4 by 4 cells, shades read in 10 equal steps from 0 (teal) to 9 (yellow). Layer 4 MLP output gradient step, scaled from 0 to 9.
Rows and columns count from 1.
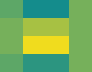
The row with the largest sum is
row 3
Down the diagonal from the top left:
3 6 9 4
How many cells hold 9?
2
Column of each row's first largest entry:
4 2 2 4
